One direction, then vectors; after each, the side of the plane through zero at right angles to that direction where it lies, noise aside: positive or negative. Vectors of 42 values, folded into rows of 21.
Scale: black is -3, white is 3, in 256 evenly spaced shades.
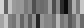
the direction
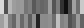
positive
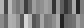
positive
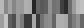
positive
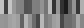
positive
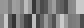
positive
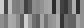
positive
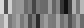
positive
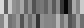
positive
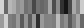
positive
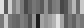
positive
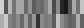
positive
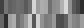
negative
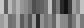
positive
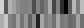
positive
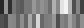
negative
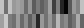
positive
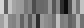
positive
